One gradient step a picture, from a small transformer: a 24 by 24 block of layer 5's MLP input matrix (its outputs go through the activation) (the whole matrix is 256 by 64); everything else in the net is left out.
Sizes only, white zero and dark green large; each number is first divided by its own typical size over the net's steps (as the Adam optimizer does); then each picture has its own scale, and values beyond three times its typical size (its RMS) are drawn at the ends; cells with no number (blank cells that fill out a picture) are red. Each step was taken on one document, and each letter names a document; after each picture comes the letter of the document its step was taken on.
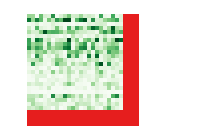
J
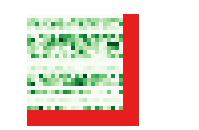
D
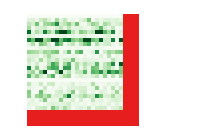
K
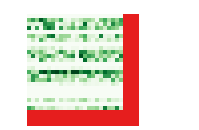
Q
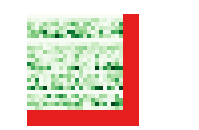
J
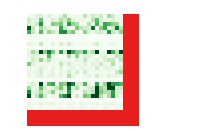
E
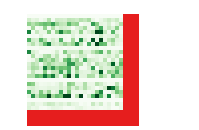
K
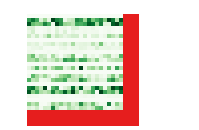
D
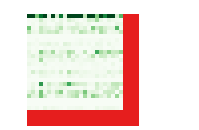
E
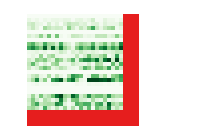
Q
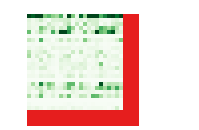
E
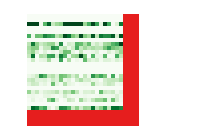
D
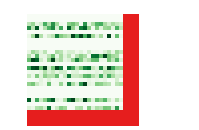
J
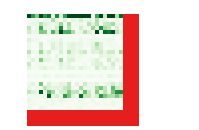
E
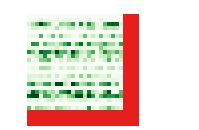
Q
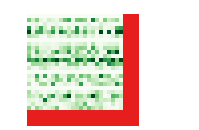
J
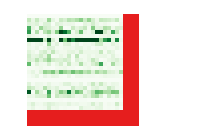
K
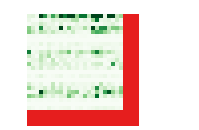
E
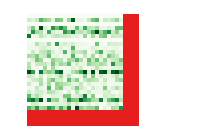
J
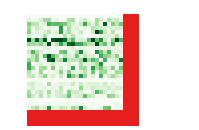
K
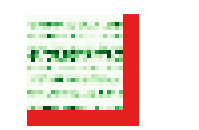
Q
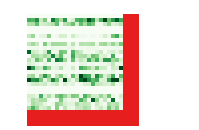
Q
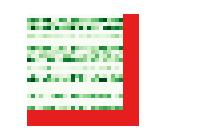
Q
